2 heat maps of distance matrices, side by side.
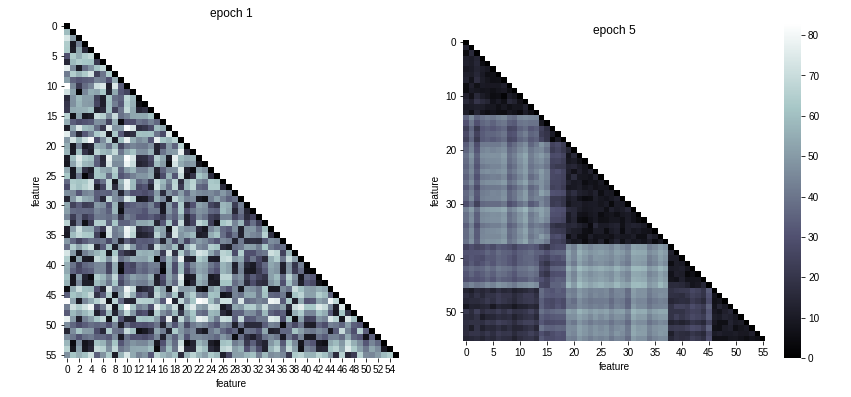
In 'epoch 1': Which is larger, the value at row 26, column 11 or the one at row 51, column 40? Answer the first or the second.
the first
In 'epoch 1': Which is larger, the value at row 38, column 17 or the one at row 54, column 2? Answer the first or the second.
the first
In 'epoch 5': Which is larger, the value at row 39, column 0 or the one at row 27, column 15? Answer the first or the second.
the second
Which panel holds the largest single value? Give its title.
epoch 1
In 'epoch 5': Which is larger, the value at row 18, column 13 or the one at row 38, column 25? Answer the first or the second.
the second
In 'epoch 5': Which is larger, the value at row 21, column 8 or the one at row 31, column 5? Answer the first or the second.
the second
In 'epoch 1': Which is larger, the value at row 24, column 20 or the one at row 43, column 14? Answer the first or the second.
the second
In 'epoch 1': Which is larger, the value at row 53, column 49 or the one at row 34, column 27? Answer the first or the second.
the first
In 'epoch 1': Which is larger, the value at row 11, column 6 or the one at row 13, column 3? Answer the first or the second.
the first
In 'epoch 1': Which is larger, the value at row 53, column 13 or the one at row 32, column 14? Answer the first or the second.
the first
